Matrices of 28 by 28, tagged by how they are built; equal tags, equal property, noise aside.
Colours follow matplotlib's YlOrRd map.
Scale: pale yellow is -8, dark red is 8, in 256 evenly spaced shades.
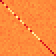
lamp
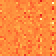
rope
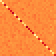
lamp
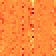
rope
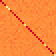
lamp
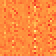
rope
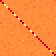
lamp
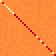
lamp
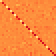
lamp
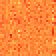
rope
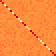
lamp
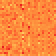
rope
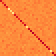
lamp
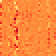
rope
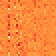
rope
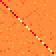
lamp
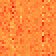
rope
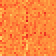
rope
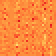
rope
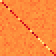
lamp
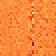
rope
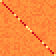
lamp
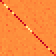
lamp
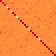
lamp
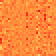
rope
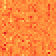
rope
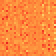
rope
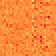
rope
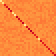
lamp
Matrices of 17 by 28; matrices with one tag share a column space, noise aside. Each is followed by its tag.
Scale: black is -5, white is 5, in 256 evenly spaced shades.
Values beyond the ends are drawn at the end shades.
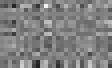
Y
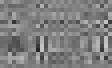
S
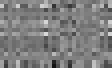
Y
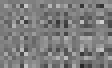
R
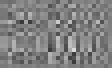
S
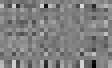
Y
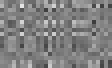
Y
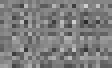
R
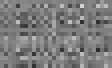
R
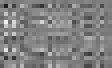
R
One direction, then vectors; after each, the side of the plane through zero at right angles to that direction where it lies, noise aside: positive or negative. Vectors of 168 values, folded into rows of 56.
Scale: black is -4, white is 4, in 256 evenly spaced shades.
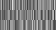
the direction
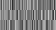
negative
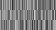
negative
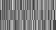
positive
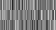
negative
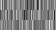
positive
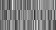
positive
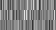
negative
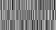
negative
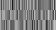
negative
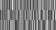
positive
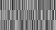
negative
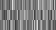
positive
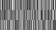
positive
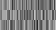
negative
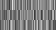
positive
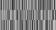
negative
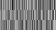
negative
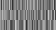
negative
